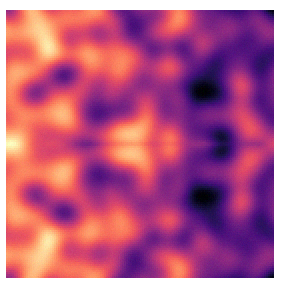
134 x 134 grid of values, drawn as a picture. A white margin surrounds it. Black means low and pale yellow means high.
No lone cell stands out from its neighbours. No single row or column stands out from its neighbours. It is mirror symmetric from top to bottom. The field is smooth, with broad soft blobs. The field climbs toward the left.
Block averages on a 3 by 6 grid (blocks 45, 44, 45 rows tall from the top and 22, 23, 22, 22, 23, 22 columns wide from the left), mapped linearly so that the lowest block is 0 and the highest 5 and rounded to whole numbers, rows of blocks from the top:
5 4 3 2 0 0 | 5 4 3 3 0 2 | 5 4 3 2 0 0
